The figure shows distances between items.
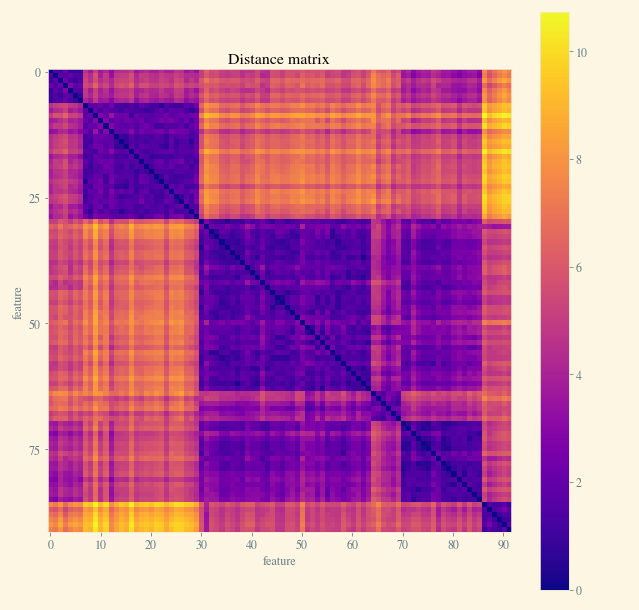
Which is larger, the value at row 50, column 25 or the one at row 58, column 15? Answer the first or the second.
the first
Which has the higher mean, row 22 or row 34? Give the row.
22
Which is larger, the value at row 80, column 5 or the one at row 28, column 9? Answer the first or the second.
the first
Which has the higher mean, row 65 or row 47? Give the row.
65
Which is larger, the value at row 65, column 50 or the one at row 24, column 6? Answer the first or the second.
the first
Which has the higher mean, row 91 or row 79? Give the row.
91
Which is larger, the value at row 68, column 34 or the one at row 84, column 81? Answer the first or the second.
the first
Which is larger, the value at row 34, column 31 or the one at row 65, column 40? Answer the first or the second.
the second
